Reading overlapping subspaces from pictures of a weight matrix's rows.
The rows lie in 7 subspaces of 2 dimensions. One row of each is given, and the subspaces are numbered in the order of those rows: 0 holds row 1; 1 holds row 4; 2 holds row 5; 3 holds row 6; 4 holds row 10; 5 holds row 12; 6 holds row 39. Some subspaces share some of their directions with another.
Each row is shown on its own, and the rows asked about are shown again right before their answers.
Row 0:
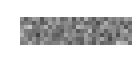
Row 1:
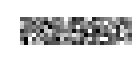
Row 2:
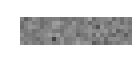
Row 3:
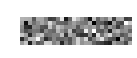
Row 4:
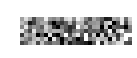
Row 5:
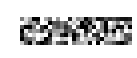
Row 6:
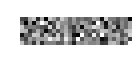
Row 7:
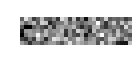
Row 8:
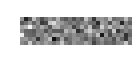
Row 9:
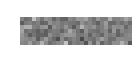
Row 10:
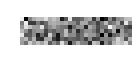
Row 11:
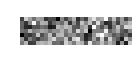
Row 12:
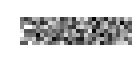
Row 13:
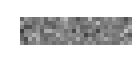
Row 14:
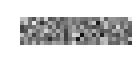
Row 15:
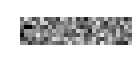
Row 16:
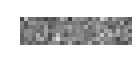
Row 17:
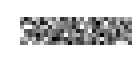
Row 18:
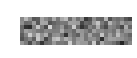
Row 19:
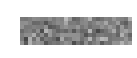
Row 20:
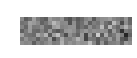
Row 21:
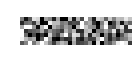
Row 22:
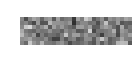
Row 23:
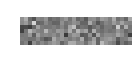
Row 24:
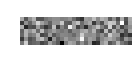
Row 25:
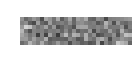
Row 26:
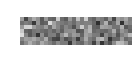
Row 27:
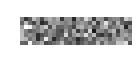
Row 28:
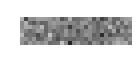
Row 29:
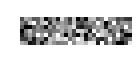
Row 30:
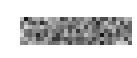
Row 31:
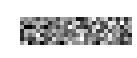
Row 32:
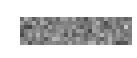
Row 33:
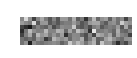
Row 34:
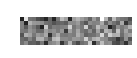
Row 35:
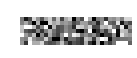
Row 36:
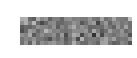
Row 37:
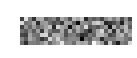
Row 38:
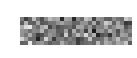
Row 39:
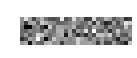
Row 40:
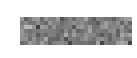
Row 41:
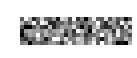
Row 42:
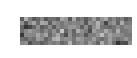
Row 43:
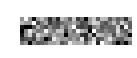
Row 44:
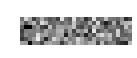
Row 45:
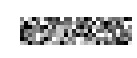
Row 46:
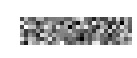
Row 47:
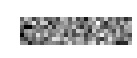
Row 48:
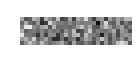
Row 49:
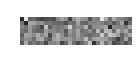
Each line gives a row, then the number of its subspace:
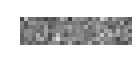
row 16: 4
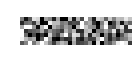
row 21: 2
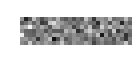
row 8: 1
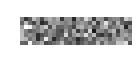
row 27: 6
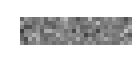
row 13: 0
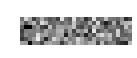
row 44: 6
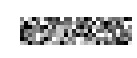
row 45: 6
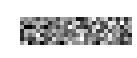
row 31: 5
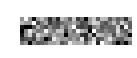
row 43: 3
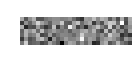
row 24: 5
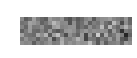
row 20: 1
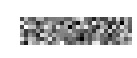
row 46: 5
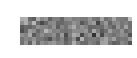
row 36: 3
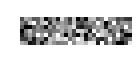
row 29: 1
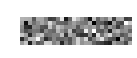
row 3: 6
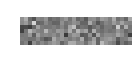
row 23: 3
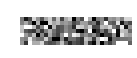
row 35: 0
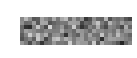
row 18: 2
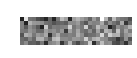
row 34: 4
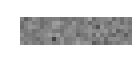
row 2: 1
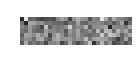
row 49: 4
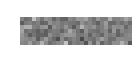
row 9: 2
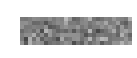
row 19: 0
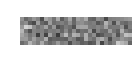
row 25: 1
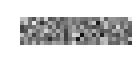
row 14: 3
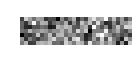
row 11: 2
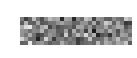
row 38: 6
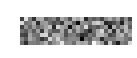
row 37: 5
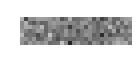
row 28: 4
